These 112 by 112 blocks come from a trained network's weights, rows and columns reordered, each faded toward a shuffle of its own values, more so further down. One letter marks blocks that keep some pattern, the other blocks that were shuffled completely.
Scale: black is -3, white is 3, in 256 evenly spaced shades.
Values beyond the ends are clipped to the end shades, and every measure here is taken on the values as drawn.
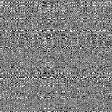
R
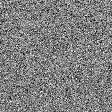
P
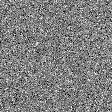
P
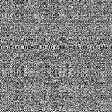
R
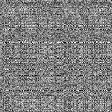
R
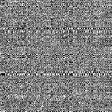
R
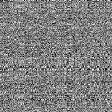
R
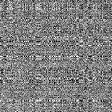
R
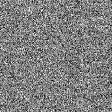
R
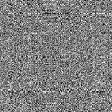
R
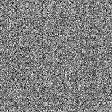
R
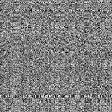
R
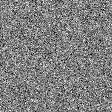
P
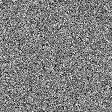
P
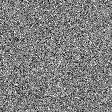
P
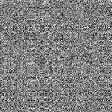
R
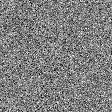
P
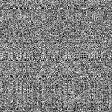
R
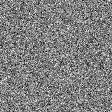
P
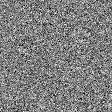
P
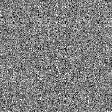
R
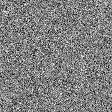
P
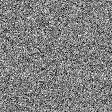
P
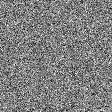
P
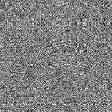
R
